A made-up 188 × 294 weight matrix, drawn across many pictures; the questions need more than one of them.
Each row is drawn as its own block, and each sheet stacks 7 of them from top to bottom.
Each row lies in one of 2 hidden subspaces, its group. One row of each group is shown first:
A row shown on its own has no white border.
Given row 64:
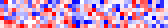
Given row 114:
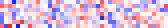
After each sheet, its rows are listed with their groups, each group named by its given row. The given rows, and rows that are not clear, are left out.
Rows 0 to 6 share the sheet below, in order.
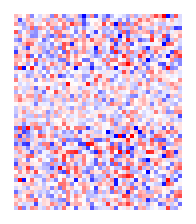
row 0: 114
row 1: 114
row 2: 64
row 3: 64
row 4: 64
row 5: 114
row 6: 114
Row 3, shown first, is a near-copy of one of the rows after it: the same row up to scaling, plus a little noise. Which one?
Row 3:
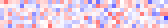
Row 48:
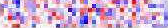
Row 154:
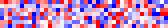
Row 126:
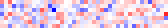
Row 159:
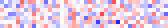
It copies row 154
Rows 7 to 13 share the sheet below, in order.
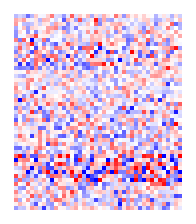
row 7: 114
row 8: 64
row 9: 114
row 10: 64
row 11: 64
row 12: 64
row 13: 114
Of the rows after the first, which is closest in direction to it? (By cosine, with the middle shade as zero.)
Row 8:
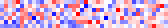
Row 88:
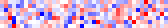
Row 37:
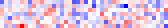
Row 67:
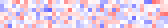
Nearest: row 88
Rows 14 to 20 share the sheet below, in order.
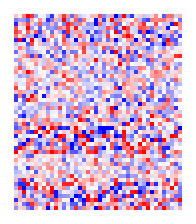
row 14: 114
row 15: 114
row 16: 114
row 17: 64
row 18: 64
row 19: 114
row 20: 64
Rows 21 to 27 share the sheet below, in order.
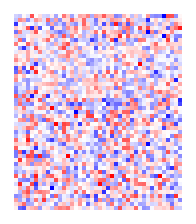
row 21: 114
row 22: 114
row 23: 114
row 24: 64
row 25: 114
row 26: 64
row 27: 64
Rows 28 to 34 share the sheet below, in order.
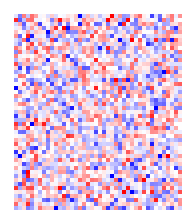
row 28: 64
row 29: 64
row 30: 114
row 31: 114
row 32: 114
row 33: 64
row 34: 64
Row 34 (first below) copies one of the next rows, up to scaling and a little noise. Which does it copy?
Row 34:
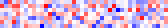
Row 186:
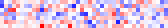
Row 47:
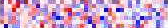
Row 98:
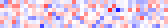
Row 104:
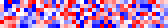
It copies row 98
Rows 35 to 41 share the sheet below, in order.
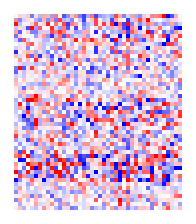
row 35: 114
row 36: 114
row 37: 64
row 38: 64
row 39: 114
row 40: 114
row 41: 114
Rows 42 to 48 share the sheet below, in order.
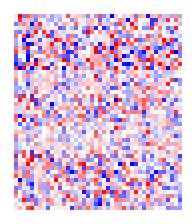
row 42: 64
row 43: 114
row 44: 114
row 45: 64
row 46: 114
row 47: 64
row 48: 64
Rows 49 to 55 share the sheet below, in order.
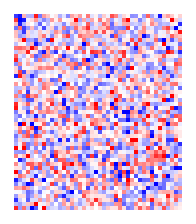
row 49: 64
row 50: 64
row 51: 64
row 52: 114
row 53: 64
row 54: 114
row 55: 114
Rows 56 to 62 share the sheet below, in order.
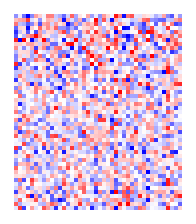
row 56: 114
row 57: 64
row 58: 114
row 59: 64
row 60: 64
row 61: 114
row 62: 114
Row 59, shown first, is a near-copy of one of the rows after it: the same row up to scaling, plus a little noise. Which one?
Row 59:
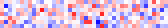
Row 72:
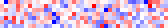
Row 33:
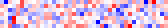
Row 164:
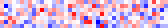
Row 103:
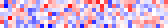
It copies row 164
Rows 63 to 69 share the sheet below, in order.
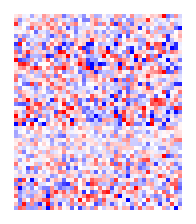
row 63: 114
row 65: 114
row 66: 114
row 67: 114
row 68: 114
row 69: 64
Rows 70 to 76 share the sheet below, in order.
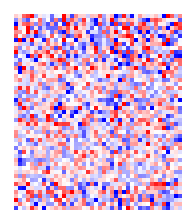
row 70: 114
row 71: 114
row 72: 64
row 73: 64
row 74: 114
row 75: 64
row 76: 114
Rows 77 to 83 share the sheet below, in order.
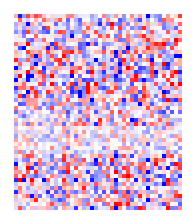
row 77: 64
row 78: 114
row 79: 64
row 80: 64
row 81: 114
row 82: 114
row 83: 114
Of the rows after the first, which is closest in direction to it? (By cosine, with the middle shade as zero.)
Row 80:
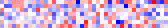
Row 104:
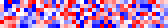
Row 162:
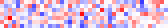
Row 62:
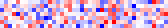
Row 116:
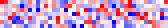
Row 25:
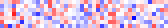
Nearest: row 104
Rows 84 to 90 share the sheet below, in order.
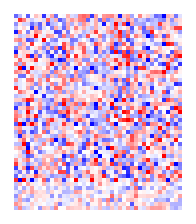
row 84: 114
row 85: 114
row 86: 114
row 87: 114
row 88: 64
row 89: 114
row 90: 64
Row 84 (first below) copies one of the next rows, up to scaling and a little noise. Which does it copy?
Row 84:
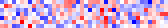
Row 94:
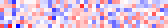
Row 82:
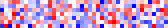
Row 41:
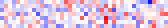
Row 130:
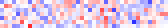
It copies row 130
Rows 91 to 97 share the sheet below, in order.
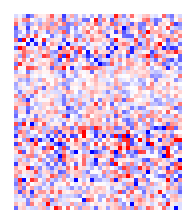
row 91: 114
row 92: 64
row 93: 114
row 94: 114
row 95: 114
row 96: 114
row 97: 64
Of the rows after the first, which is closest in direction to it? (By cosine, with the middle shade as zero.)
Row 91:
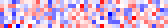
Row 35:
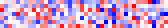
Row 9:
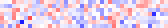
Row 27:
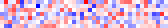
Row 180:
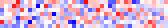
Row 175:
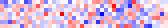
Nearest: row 35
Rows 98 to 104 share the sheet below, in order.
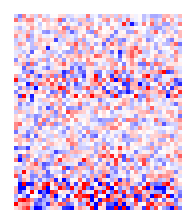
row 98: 64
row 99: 64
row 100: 114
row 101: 64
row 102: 64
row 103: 64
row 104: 64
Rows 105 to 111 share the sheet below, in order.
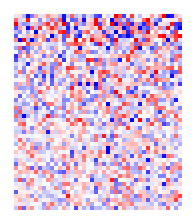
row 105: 114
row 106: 64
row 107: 64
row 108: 64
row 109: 64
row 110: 114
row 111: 114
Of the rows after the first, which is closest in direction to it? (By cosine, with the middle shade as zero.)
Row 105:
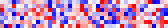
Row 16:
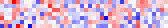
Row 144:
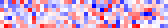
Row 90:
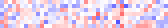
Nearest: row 144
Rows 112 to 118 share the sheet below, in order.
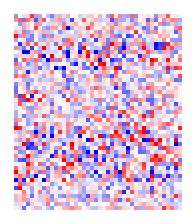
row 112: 64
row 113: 64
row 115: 64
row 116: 64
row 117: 114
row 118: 64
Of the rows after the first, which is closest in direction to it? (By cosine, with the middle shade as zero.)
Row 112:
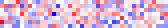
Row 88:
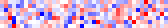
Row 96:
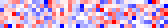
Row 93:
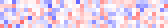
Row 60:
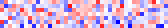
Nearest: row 60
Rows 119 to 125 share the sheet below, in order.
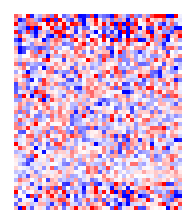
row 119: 114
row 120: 64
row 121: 114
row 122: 64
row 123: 114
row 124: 64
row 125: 114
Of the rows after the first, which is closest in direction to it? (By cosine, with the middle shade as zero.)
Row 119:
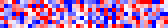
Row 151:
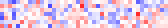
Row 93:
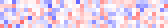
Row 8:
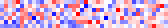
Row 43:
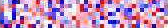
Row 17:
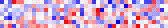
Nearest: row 43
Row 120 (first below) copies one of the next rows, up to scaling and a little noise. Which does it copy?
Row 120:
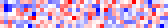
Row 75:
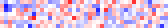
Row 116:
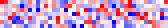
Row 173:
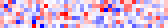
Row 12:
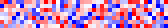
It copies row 75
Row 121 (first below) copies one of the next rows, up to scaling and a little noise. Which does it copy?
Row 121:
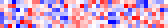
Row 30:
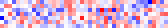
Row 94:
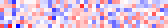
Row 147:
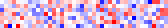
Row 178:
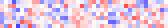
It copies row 178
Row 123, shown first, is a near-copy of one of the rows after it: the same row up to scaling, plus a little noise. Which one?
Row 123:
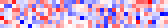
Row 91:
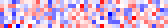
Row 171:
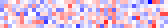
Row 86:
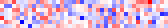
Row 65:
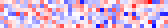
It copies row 86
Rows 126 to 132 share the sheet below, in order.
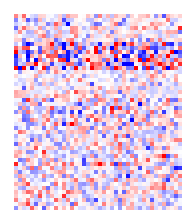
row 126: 64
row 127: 114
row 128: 64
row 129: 64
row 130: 114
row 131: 114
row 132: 114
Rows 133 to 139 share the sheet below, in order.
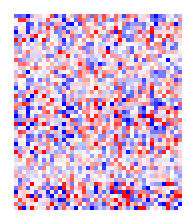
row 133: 114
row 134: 64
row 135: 114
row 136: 114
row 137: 114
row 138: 64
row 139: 114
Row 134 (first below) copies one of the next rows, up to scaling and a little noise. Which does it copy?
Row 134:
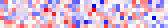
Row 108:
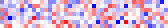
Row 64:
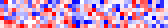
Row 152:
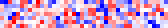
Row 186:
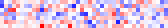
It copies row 64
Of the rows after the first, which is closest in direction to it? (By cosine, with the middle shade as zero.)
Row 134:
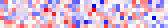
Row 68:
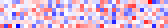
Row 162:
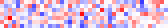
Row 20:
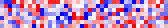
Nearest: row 68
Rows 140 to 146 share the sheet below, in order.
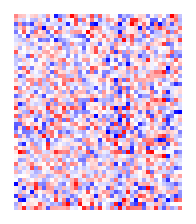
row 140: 64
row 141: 114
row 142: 114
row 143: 114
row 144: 64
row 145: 114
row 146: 64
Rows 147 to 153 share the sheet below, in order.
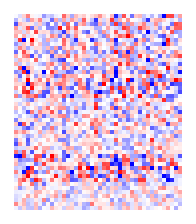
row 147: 114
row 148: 114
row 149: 64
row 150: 114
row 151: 114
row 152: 64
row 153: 64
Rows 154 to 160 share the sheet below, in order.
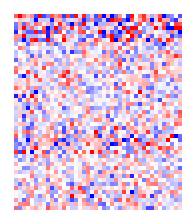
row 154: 64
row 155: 114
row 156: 114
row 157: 64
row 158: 114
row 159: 64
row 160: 64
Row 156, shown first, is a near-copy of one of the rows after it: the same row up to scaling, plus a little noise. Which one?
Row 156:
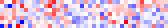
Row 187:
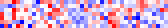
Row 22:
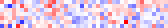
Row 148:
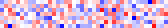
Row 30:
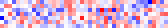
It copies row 22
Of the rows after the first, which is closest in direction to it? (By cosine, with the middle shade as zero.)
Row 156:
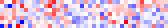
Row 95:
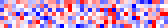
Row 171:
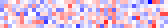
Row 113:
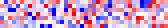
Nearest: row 95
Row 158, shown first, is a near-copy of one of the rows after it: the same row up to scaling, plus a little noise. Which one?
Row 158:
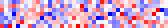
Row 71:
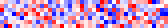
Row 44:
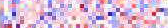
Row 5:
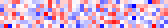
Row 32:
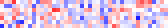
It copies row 44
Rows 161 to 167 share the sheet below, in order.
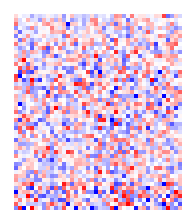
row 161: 114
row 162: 64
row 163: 64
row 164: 64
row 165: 64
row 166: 64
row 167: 114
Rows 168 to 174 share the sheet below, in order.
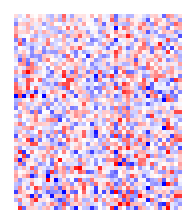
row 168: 114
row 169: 64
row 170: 114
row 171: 114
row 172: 114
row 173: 64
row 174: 114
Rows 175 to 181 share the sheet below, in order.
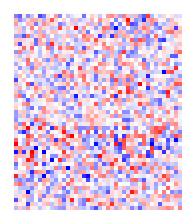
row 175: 64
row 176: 64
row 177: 114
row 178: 114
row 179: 114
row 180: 64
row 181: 64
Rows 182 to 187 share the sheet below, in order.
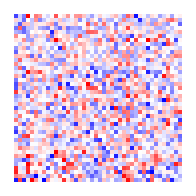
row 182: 64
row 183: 114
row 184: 64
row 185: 114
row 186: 64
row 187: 114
